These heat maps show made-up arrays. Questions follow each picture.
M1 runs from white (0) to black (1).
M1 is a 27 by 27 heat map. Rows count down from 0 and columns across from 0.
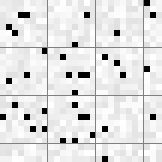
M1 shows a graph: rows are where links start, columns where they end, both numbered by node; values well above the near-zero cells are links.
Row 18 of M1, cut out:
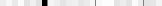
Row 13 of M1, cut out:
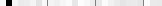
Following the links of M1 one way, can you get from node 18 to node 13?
yes
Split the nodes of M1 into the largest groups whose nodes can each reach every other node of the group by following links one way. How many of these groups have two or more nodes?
0
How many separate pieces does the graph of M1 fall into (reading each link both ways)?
3
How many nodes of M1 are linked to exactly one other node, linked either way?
6
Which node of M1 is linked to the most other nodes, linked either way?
node 12
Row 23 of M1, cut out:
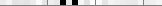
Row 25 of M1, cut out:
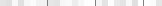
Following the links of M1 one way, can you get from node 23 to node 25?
yes
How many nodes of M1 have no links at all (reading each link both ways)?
2
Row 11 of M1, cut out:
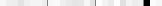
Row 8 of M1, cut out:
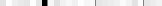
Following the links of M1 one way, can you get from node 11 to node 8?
no
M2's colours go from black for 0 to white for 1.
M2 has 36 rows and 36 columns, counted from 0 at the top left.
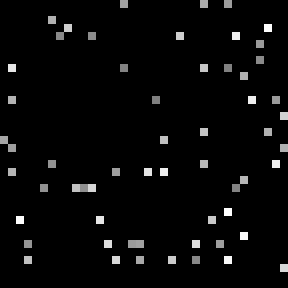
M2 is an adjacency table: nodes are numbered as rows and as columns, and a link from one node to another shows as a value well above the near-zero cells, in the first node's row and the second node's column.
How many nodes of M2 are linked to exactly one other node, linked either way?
4
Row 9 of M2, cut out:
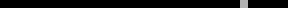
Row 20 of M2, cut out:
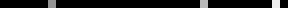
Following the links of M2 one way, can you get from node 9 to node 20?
yes
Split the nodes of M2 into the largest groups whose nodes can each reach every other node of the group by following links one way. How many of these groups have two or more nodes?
0
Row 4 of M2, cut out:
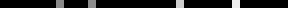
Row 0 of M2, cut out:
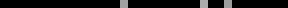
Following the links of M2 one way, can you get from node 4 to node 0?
yes
